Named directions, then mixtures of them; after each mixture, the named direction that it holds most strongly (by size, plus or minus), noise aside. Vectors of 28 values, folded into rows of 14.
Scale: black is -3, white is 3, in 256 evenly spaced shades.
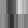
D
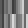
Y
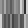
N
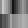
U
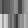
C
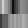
U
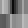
U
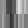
D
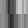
D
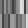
Y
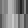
D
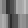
D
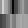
U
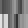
C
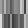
N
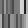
N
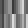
Y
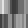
U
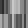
U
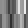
D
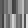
Y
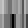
Y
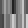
Y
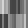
U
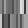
N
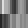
U
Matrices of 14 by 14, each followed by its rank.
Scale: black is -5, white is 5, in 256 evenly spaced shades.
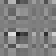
one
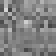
three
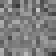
three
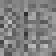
three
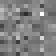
three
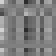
one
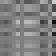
one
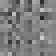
three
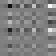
one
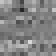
three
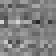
three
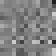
three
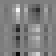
one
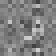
three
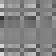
one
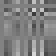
one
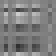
one
